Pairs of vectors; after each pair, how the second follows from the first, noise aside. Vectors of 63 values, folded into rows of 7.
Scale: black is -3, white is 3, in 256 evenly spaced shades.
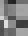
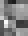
copied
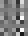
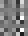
copied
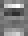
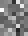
shuffled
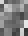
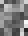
copied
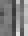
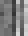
copied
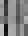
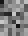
shuffled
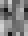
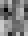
copied
